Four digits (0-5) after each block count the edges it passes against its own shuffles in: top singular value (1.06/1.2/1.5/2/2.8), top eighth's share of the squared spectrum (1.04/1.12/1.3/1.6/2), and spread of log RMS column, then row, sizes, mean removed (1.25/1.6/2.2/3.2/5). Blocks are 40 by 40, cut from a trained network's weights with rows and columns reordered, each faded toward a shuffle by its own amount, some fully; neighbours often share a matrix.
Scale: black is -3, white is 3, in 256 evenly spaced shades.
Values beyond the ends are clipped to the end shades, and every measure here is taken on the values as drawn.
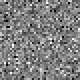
0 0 0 1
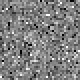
1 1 0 0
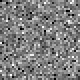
0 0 0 0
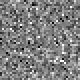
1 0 0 0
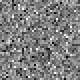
0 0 0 0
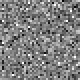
1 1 0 0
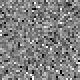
0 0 0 0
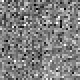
2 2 0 0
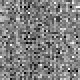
3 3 0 2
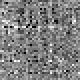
2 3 0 2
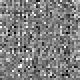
3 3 0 2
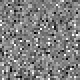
0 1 0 1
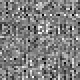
3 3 0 2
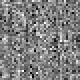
2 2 1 1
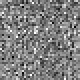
2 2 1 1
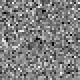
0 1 0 0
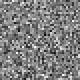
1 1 0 0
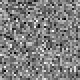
1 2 0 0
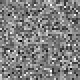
0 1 0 0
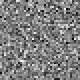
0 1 0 0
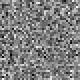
2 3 1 0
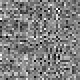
4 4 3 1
